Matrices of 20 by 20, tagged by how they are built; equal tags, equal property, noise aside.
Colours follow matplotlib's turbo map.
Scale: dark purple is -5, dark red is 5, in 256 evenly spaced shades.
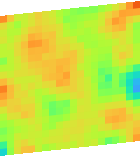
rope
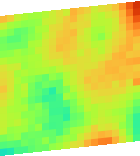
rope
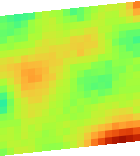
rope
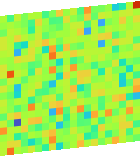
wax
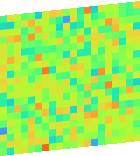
wax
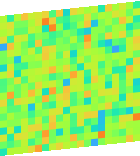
wax
